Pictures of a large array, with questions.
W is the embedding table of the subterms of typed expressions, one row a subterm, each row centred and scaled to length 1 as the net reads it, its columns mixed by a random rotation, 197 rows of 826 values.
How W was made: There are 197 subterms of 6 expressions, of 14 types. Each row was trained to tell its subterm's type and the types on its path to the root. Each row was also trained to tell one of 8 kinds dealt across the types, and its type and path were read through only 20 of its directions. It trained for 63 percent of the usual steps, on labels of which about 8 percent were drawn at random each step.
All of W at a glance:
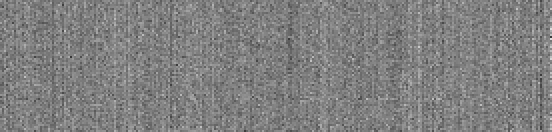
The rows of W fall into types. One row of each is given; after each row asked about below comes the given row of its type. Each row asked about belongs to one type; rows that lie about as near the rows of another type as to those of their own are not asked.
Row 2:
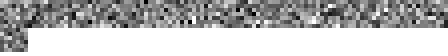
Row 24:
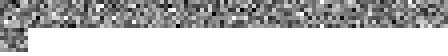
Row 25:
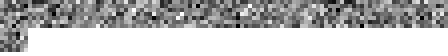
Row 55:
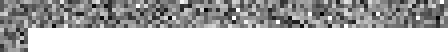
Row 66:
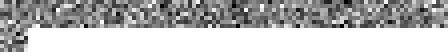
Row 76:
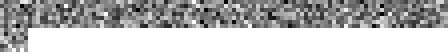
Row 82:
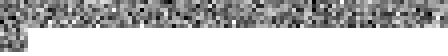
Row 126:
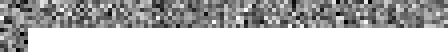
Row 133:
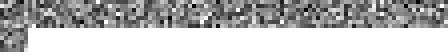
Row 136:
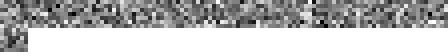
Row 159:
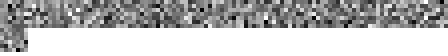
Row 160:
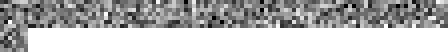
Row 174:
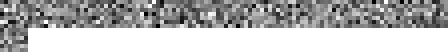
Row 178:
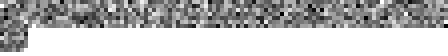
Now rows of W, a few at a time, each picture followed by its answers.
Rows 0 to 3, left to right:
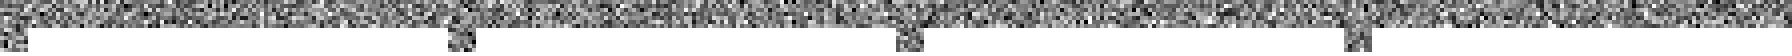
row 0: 159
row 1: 126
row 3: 136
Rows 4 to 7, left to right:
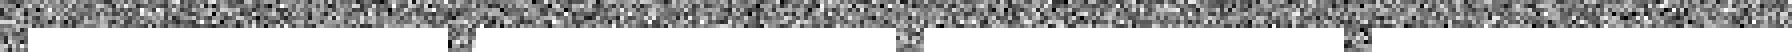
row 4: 160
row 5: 133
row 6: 174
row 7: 126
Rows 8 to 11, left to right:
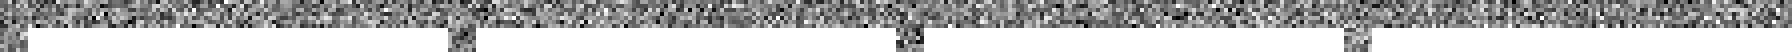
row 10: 126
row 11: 133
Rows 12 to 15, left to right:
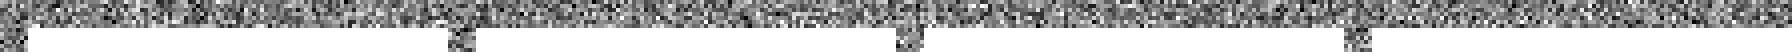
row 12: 55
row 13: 55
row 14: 76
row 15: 55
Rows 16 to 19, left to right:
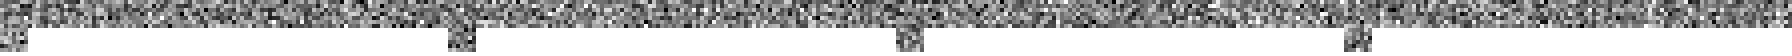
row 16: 76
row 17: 178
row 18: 159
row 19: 178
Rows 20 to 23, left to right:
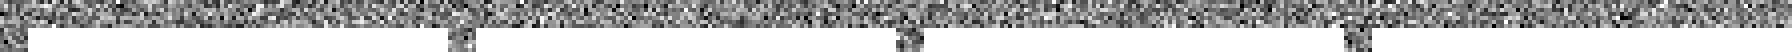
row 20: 66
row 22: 126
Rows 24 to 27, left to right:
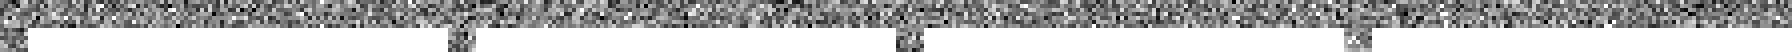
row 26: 178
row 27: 76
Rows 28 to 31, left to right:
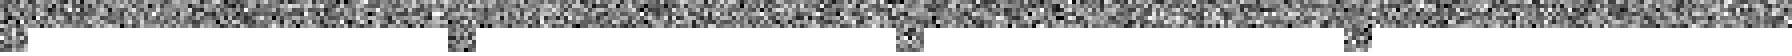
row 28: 126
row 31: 55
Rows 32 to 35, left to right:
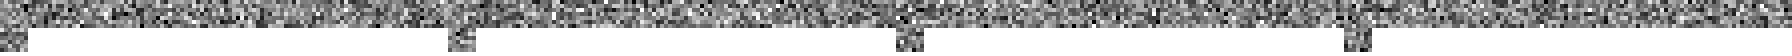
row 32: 25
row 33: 25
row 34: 178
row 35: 178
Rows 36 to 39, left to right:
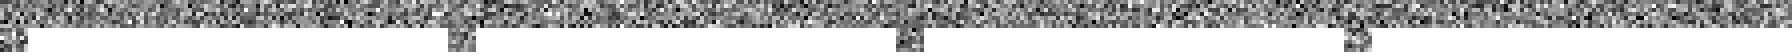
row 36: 126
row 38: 82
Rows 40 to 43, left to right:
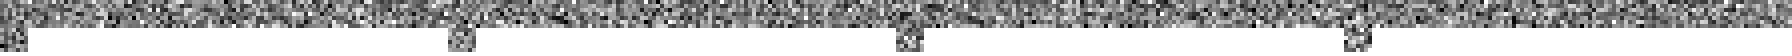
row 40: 82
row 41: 2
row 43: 66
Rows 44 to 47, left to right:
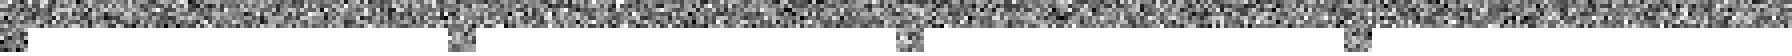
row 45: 66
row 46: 174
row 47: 174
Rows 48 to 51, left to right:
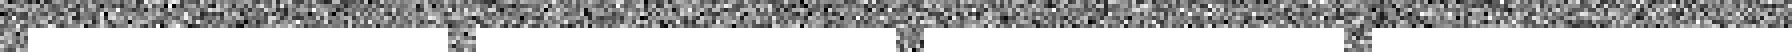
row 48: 66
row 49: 25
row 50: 159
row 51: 25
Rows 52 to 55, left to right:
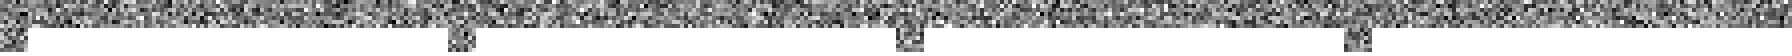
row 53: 25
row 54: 174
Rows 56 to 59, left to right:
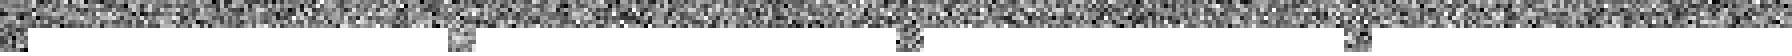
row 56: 24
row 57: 174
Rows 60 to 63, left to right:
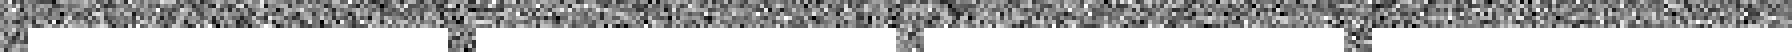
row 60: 136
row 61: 178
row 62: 2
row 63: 24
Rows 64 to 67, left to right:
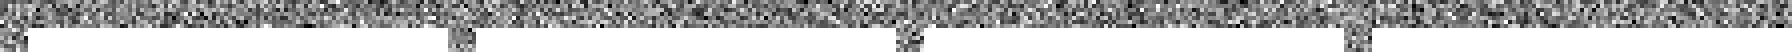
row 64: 160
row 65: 2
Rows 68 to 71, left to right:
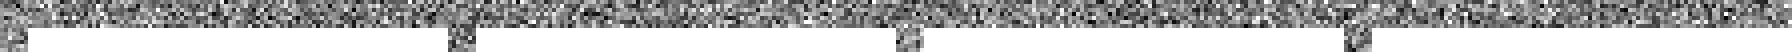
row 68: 76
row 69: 25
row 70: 133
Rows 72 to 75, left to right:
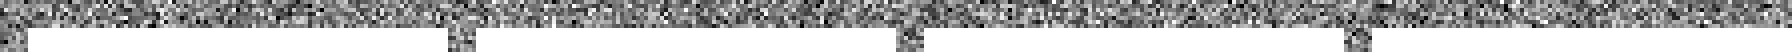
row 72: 2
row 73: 178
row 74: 25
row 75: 126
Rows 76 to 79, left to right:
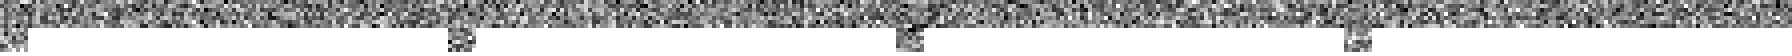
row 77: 133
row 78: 55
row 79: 76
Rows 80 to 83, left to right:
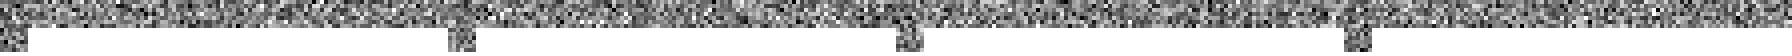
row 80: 66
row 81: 55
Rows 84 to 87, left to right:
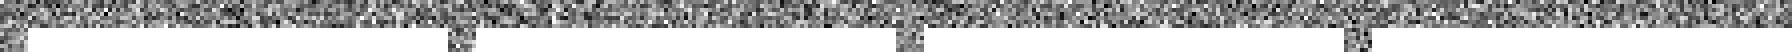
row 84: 133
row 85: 25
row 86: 25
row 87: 2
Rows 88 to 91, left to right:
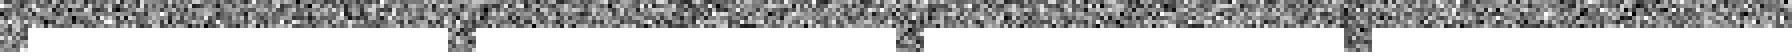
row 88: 66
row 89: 160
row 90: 160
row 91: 82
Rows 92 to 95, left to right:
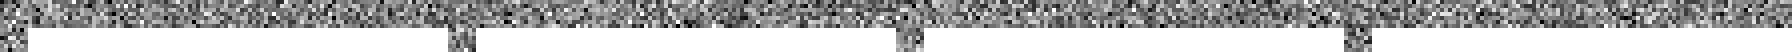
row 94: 126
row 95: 25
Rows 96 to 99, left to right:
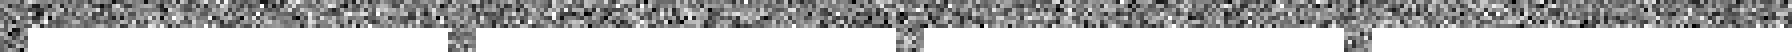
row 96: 55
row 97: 25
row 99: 178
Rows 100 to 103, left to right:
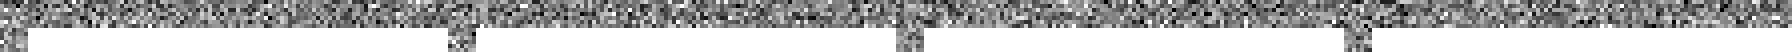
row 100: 174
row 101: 76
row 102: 2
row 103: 24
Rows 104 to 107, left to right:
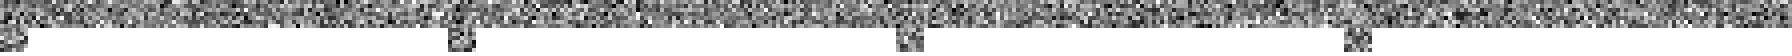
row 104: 126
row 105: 133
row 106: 160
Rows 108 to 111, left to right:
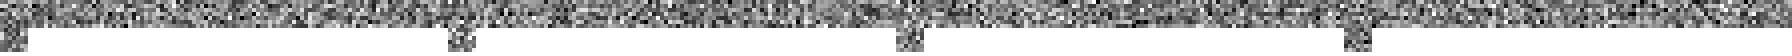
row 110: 178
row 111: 2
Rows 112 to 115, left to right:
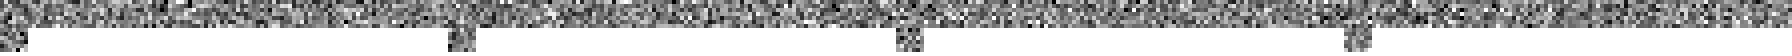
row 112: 126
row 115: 159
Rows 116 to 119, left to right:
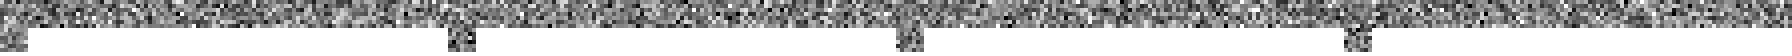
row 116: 24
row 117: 126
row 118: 82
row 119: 55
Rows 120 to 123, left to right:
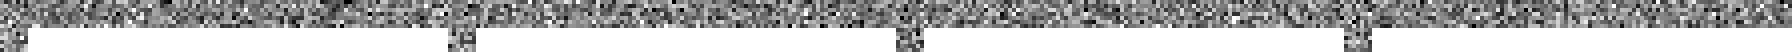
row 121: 76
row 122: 133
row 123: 174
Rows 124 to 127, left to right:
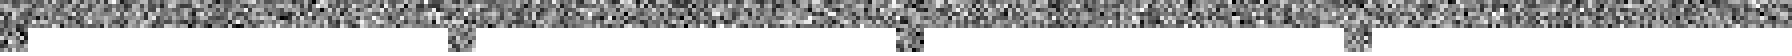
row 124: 126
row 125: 160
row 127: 126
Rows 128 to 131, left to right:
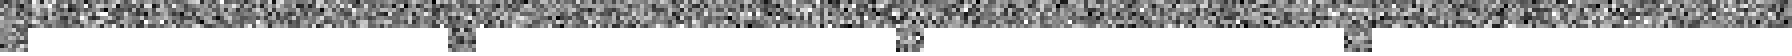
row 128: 76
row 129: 82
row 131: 174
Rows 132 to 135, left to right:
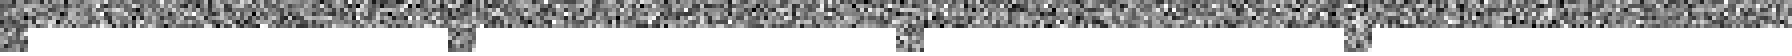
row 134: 174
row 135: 66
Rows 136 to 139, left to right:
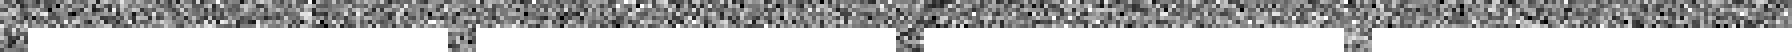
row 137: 160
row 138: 24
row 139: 76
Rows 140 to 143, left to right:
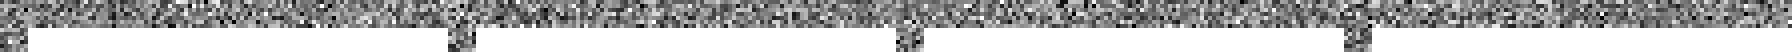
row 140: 160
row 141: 136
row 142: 160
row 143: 82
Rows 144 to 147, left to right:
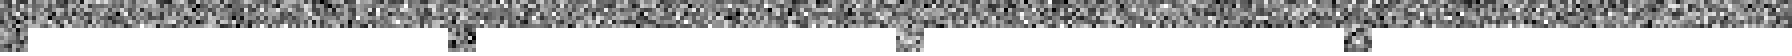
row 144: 82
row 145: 126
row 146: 174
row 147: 133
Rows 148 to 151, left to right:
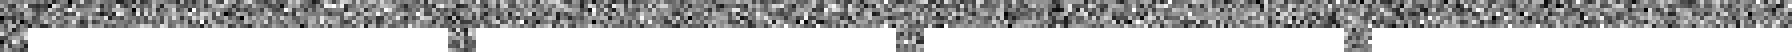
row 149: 82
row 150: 174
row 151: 24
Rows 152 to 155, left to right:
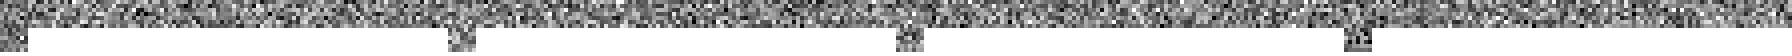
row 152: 25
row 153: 66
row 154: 25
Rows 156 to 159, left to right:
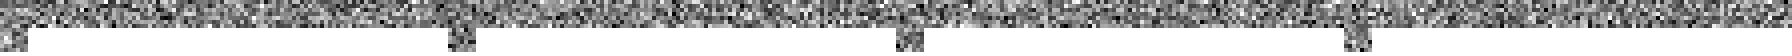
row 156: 174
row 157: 82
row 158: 178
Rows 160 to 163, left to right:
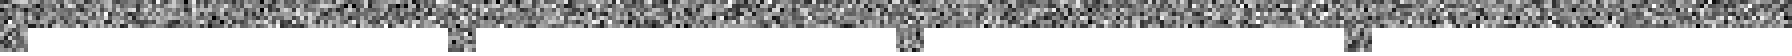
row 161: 66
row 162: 159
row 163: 136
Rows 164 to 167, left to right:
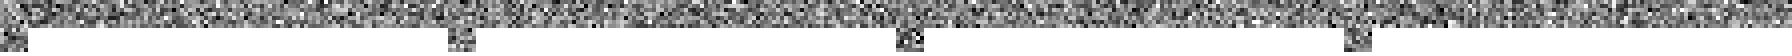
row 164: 136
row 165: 133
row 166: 24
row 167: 136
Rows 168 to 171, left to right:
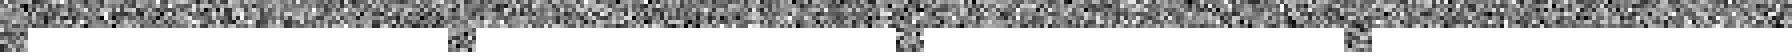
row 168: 25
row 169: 178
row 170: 133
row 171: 159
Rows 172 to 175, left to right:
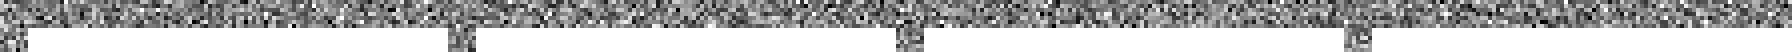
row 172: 159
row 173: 55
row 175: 76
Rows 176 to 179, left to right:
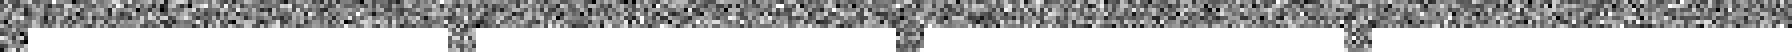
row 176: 126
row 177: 2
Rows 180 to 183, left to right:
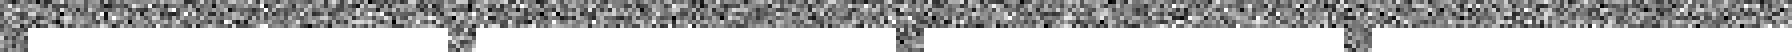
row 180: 24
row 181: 76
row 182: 24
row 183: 82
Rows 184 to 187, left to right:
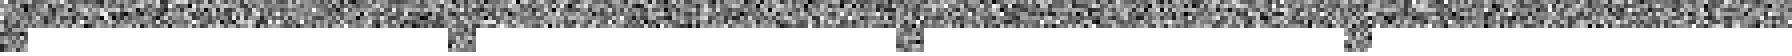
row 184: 25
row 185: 178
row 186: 76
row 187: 159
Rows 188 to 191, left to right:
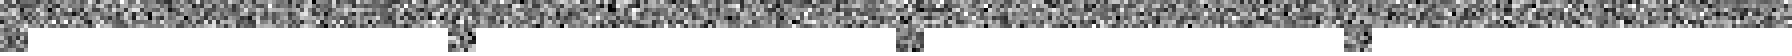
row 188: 136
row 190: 178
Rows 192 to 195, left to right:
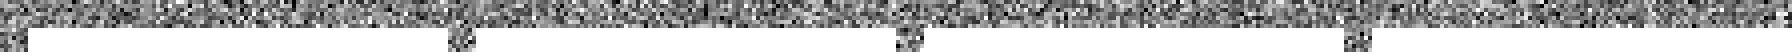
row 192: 160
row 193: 160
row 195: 178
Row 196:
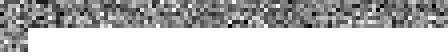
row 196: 24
